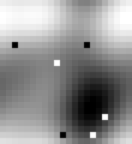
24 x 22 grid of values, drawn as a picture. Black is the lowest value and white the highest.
Lone odd cells: 6, 3 higher and 3 lower than their neighbours. Calmest part: middle left. Stripes: none. Roughest part: bottom right.
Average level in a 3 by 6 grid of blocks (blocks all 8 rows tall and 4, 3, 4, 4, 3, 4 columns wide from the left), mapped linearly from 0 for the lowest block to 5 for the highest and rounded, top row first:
554345 / 222112 / 332002
